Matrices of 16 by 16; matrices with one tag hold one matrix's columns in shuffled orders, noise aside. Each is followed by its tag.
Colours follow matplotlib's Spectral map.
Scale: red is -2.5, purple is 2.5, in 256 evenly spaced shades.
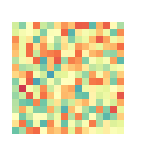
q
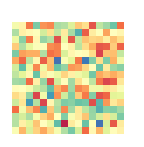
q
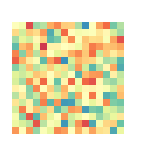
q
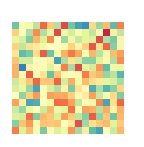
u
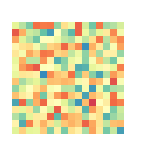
u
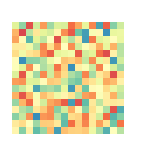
u
